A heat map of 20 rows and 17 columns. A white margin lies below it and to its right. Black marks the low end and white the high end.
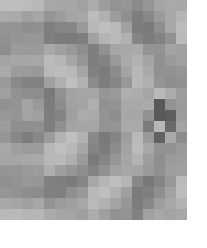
Rings spread out from the middle left. No overall slope runs across the table. No seam splits the table. An odd patch, rougher than its surroundings, sits in the middle right. The middle right is the roughest part.
